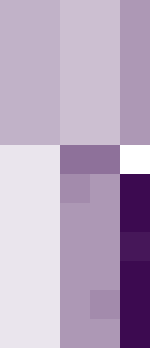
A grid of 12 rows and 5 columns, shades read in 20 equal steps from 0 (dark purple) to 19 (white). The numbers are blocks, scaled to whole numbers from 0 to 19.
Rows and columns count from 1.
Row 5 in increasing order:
11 13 13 14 14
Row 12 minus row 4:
4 4 -3 -3 -11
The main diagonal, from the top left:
13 13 14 14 11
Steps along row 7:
same down up down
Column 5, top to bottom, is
11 11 11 11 11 19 0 0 1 0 0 0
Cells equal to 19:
1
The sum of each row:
65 65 65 65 65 69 55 56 57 56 55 56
